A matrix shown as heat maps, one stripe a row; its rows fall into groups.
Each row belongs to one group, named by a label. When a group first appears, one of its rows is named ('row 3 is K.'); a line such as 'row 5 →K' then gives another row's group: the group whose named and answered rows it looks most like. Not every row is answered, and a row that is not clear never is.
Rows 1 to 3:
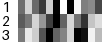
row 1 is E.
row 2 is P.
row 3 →P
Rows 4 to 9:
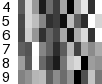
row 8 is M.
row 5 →P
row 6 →E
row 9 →P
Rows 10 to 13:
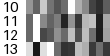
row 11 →E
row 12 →E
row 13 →M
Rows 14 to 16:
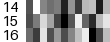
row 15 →P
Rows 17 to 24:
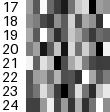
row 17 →M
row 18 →E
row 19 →M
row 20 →E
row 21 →M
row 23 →P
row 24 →P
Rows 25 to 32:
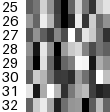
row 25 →P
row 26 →P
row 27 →E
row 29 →M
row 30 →P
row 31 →M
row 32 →P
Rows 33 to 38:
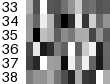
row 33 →M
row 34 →P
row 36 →E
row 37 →M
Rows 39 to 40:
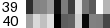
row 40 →P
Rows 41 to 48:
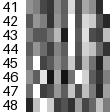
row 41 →E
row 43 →E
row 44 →E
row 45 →E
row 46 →M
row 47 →E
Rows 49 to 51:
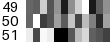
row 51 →M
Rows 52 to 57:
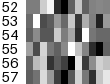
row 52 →P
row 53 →E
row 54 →E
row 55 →M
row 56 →P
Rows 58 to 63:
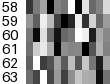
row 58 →E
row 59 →P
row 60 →M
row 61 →P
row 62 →E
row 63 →M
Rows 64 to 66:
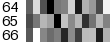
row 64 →E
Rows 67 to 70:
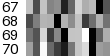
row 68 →P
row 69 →M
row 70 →M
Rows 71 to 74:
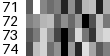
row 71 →E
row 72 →P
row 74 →E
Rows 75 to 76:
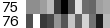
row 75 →P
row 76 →E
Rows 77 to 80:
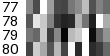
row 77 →M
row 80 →E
